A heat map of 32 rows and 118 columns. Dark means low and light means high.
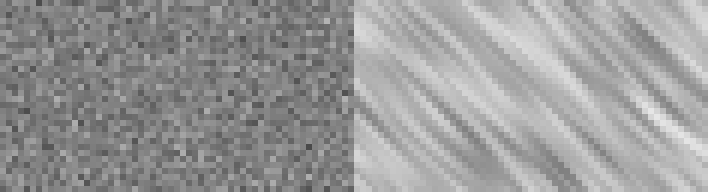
It is made of 1 by 2 panels. Panel 1,1: middling, fine-grained. Panel 1,2: high, slanting down to the right.
